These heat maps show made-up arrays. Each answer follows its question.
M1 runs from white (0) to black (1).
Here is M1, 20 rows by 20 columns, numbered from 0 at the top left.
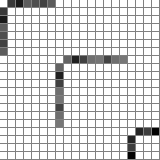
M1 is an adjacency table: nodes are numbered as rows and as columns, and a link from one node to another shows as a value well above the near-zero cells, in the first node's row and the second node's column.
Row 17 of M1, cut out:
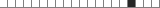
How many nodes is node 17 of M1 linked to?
1
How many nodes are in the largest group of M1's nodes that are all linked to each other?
2
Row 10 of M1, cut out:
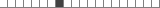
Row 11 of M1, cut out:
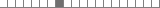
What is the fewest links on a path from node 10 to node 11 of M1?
2
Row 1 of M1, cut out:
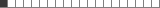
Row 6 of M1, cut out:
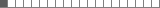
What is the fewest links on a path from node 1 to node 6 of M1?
2
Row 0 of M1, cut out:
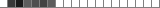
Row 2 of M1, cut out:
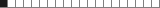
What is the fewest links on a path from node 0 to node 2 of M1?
1
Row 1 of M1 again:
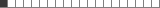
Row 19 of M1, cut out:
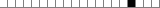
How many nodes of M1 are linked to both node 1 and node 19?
0
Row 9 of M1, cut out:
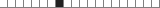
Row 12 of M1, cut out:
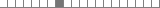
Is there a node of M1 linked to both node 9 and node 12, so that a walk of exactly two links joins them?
yes
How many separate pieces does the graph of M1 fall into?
3
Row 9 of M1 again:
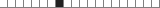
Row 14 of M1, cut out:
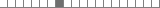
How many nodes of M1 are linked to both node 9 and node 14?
1
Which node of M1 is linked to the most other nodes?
node 7
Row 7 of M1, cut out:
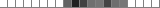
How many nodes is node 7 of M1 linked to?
8
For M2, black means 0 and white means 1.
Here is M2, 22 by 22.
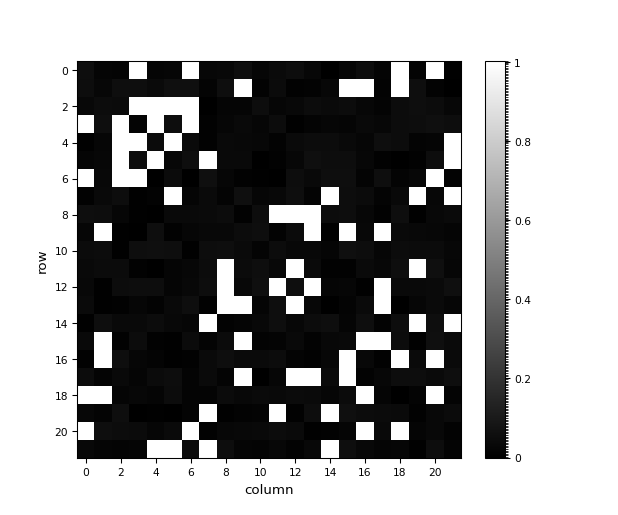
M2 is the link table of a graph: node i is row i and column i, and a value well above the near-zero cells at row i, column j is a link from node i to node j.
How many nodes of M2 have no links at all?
1
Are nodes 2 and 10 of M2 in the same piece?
no
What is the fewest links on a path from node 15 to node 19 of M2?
4
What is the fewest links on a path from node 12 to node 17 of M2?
1
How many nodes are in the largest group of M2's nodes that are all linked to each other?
3
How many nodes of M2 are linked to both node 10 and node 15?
0
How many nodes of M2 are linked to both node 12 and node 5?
0
